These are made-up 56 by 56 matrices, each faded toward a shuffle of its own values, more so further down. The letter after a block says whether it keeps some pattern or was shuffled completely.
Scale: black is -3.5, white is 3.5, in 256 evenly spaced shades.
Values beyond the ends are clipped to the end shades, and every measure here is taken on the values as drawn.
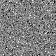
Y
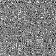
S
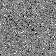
Y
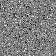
Y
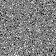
Y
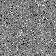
Y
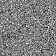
Y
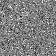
Y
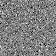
Y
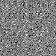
S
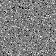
Y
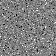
Y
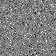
Y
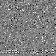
S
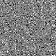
S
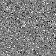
S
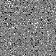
S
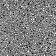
Y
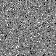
Y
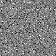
S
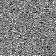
S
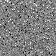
Y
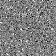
S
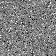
Y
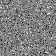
Y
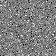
Y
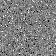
Y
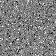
Y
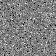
Y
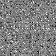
S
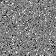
Y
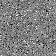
Y
